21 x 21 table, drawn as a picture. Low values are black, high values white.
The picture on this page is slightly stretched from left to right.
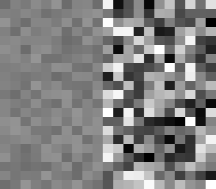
Grain: fine. Slope: none. Stripes: none. Mirror symmetry: none. Seam: vertical, 50% of the way across, the left part calmer.
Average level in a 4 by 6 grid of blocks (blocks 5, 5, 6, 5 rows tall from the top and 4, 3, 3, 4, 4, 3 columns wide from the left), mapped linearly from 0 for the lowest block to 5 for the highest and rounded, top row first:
323403 | 322242 | 333312 | 233524
